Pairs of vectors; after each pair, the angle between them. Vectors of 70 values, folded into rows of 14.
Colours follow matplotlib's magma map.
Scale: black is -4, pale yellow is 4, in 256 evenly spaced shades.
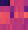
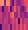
partly opposed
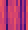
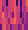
partly aligned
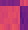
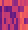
partly opposed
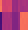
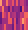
partly aligned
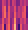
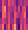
nearly parallel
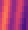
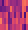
orthogonal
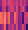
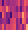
partly opposed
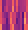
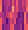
nearly parallel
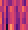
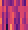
nearly parallel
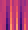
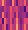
partly aligned
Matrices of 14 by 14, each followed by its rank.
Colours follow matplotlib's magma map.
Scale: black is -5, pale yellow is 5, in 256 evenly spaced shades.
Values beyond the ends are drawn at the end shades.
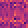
three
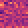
three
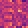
three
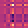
one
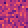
full rank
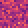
full rank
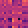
two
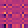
one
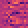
three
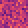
full rank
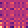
one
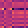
one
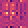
two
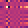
one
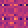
two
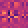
two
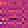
two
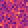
full rank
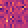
three
